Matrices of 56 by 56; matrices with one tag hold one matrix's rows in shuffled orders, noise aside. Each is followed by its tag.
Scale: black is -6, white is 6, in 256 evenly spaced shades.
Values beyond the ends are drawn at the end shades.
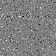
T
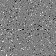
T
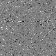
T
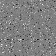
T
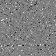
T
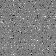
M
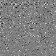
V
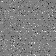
M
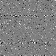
V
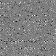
V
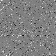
T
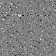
T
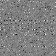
V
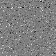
T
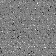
M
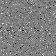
T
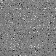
M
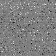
M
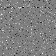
T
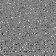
V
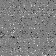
M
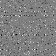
V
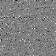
V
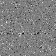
T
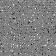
M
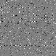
V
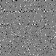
V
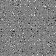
M
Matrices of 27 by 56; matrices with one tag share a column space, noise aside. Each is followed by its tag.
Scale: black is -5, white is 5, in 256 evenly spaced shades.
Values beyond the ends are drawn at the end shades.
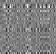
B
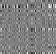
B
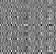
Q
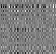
B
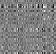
B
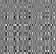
Q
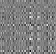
Q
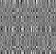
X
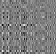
Q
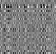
B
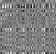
B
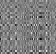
Q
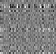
B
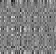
X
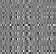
Q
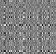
Q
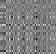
Q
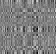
X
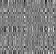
X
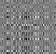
Q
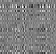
B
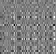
Q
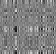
X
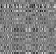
B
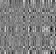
X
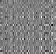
Q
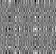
X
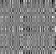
X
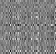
Q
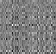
Q
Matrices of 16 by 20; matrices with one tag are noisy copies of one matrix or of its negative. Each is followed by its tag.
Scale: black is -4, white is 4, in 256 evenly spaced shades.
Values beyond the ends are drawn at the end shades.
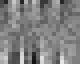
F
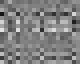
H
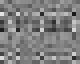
H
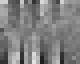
F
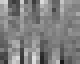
F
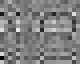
H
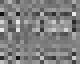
H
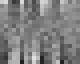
F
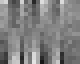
F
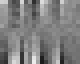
F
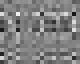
H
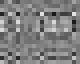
H
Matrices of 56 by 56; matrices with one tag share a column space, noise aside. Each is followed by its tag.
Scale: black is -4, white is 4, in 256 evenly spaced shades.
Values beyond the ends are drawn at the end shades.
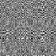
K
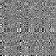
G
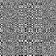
G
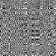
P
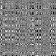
P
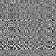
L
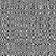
P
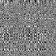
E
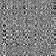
P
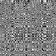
E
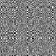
K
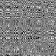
K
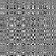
P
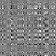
P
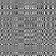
P
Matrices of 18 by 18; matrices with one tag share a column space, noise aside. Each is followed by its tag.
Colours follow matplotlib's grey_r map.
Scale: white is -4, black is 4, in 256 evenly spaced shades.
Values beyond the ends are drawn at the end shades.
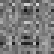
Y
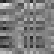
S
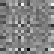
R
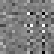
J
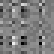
Y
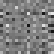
J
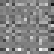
R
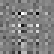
J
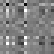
Y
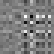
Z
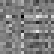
Z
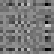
R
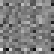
R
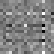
J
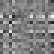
Z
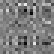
Y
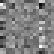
S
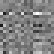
J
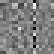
S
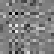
J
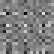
J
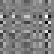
Z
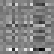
R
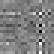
J
